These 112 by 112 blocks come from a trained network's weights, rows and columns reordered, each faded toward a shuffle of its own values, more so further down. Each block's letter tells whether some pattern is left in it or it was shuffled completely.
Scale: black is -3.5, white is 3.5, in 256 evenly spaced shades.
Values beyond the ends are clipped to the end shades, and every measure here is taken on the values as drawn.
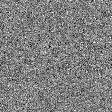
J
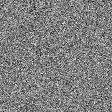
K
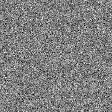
J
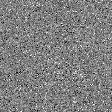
J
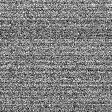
J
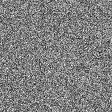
K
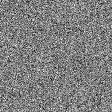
K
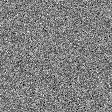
K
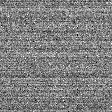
J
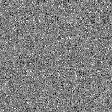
J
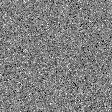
K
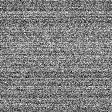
J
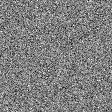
K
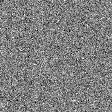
J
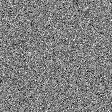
K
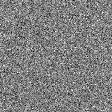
J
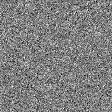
J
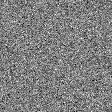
K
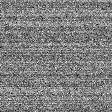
J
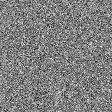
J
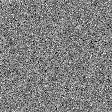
K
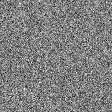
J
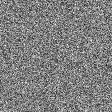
K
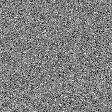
J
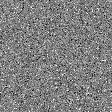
K
